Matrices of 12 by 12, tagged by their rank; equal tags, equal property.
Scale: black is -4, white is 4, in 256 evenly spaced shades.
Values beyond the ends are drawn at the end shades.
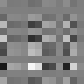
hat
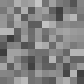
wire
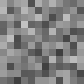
wire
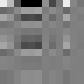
hat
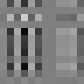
hat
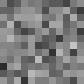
wire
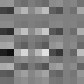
hat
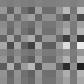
hat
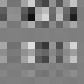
hat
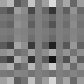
hat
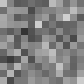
wire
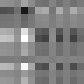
hat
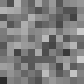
wire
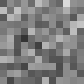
wire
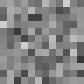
wire
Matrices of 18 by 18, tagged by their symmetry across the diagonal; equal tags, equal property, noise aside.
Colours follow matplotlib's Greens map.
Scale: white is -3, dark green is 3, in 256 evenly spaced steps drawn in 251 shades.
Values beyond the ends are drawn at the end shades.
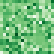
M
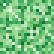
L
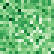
L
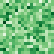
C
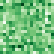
M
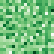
M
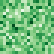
C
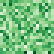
C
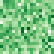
C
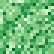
L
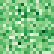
C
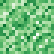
L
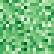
M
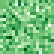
M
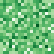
L
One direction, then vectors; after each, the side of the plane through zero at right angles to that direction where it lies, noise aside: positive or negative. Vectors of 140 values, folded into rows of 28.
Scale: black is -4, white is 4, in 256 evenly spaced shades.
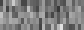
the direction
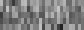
negative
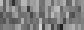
negative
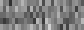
negative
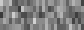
negative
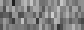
negative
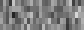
positive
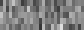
positive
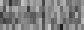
negative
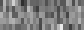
positive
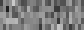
positive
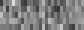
positive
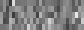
positive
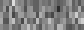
positive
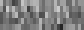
negative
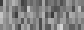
positive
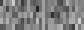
positive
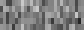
negative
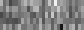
negative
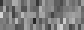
positive
